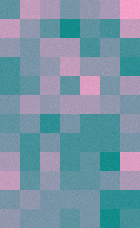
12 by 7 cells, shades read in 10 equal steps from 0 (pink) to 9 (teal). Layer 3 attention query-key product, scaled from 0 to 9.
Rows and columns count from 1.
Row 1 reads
6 2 3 5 4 3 0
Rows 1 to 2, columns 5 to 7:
4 3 0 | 6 7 2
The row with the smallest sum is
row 1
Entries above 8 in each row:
0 1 0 0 0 0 0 0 1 0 0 1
